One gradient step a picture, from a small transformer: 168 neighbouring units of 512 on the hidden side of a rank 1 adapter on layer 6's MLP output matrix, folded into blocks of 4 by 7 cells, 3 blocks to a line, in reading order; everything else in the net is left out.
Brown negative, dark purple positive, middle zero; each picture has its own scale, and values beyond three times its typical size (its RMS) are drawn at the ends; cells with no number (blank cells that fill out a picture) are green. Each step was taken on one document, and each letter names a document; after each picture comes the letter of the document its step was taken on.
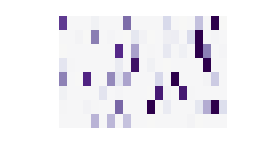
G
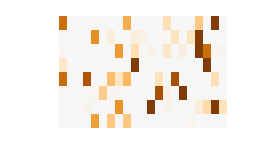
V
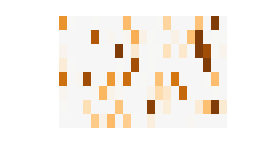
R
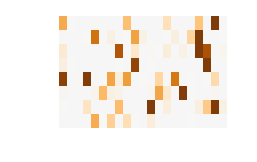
V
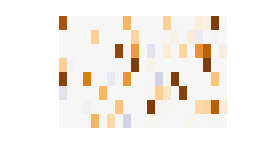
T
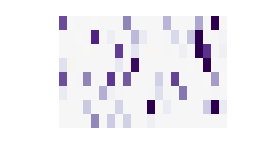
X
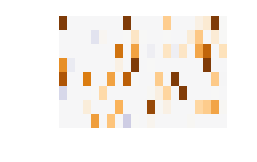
T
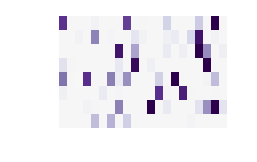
G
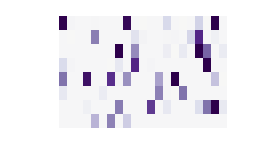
G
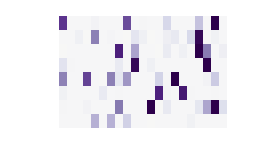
G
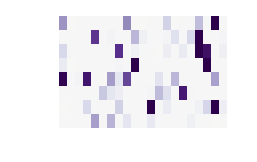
R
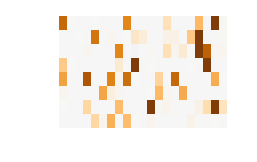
X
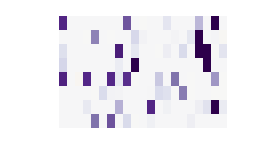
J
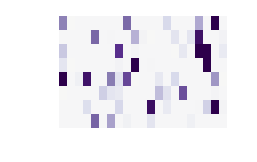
J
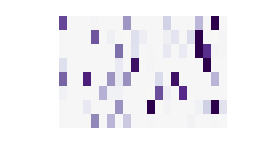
X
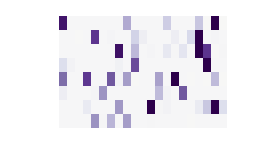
X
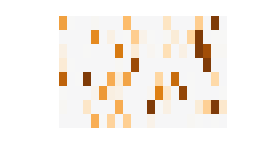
V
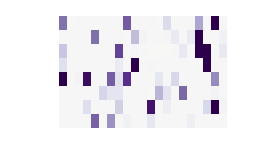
J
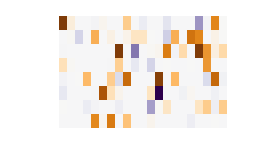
G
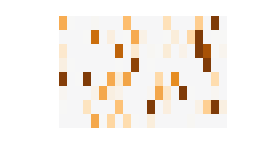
V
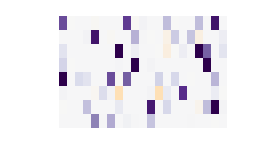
J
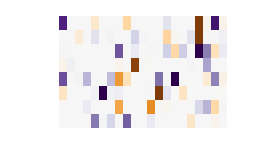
X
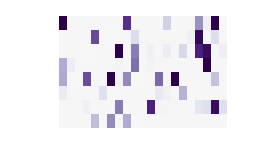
T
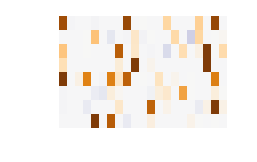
V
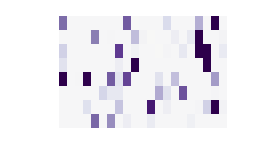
J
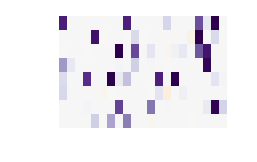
T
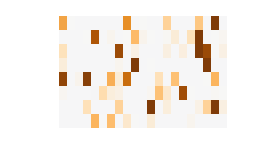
R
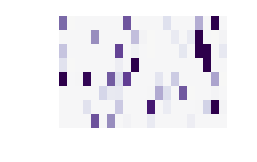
J
